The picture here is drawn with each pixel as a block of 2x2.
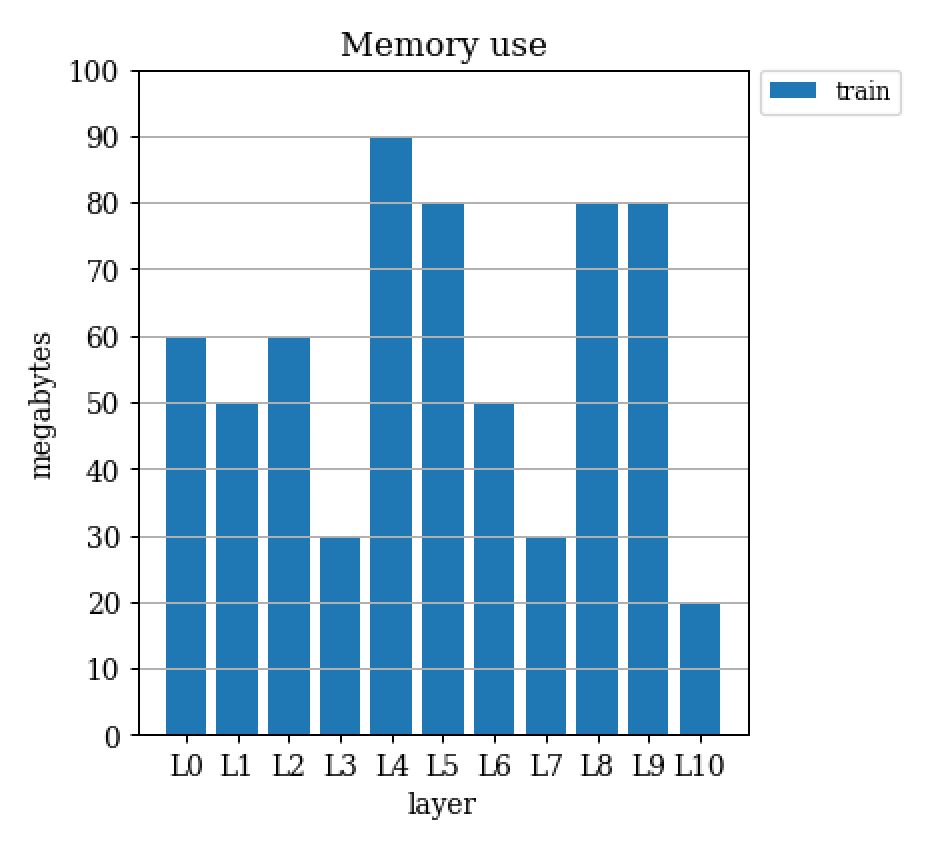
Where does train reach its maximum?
L4
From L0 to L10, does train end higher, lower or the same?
lower
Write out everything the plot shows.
Title: Memory use
x-axis: layer, ticks L0 L1 L2 L3 L4 L5 L6 L7 L8 L9 L10
y-axis: megabytes, ticks 0 10 20 30 40 50 60 70 80 90 100
Legend: train
Values:
train: 60 50 60 30 90 80 50 30 80 80 20
